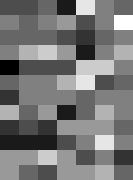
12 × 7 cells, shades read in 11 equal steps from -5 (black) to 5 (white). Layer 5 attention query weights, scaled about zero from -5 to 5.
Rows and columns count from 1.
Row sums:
-6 3 -9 4 -5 2 -4 -1 -6 -10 1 1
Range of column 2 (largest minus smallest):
6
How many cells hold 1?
12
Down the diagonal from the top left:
-2 -1 -1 1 3 -2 0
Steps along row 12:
down down up same up down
